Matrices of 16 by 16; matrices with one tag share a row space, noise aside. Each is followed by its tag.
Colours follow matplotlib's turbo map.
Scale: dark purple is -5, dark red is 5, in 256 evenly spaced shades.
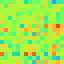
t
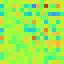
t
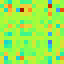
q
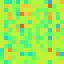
q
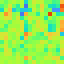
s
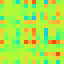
t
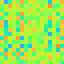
q
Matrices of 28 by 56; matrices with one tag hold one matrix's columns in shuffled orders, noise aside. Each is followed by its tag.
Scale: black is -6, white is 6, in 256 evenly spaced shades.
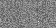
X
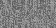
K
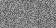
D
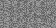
X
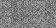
X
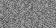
D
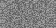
D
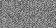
X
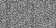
D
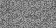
X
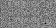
X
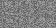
X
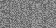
D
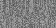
K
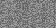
D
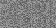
D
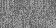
K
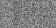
X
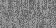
K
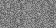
D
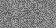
D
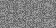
D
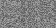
X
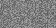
D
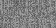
K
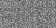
X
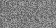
X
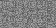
X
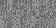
K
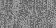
K
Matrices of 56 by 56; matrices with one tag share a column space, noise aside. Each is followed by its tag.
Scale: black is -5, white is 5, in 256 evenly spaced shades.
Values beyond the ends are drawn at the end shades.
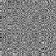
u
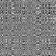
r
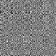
r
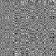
u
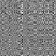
r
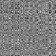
r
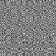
u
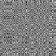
u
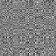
u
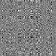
u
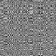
r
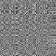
r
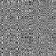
u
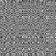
u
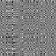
u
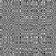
u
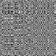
r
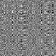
r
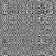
r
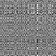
r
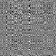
r
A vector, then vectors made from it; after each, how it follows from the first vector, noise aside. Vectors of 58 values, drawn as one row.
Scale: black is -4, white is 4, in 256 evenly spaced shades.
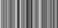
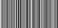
sign-scrambled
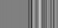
partly zeroed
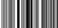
scaled up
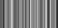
wrapped around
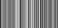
sign-scrambled
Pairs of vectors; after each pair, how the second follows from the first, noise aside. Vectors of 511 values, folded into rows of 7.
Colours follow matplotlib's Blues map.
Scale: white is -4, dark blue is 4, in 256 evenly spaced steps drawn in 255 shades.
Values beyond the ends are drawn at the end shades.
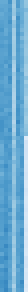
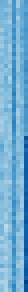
negated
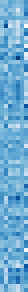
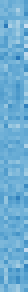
shrunk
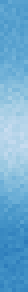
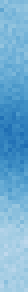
negated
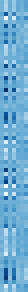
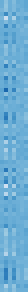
shrunk
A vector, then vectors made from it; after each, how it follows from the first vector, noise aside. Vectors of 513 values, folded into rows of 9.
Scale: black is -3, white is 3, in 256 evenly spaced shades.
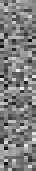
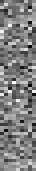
reversed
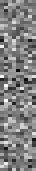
sign-scrambled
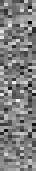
reversed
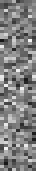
sign-scrambled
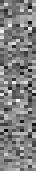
reversed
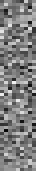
reversed
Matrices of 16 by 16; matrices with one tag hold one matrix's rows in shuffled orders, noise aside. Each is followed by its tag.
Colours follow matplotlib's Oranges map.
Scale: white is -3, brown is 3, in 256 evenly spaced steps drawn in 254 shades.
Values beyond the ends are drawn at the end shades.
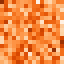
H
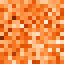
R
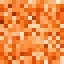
R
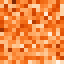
R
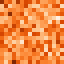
R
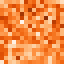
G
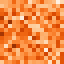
R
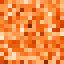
G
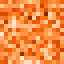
G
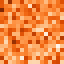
R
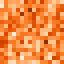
G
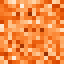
G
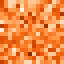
G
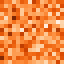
R
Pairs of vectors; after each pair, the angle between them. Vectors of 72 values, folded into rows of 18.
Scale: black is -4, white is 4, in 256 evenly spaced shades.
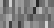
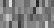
nearly parallel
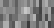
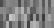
orthogonal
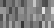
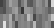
orthogonal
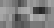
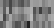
partly aligned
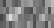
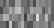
orthogonal
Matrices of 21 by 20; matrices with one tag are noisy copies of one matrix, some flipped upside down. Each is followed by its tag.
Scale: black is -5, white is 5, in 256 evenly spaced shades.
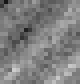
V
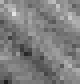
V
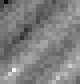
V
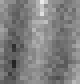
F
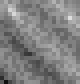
V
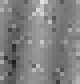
F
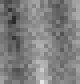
F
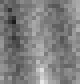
F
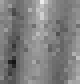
F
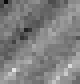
V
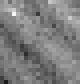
V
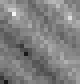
V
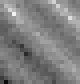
V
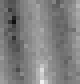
F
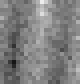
F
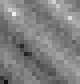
V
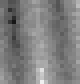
F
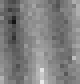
F
